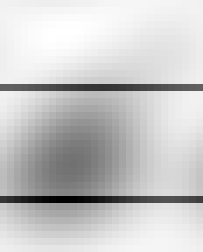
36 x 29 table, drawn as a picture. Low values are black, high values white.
Rows 13 and 29 stand out from the rest. Overall the values sit about 80% of the way up the scale. The values are skewed, with a long tail toward low values.
